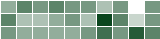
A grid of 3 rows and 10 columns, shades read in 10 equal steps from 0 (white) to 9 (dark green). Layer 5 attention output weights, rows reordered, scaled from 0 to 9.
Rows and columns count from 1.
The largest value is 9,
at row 2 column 7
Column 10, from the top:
5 5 6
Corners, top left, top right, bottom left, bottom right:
4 5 5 6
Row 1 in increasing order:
0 3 4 5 5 5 5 5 6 6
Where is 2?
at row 2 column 9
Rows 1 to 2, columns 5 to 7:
5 5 3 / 5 3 9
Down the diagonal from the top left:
4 3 4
